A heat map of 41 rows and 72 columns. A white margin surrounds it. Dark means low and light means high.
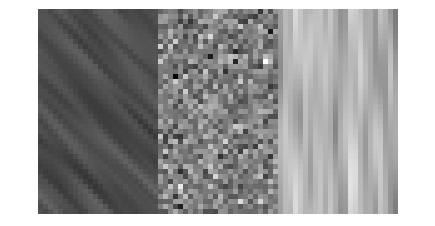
The table splits into one row of 3 panels. Panel 1,1: low, slanting down to the right, faint in contrast. Panel 1,2: middling, fine-grained, strong in contrast. Panel 1,3: high, streaked downward.
